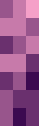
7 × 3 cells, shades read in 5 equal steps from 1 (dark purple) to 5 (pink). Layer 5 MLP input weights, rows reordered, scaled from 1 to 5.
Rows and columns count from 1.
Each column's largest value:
4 4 5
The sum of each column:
21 21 19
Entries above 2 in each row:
3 3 2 2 1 1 1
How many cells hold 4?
6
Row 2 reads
4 4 3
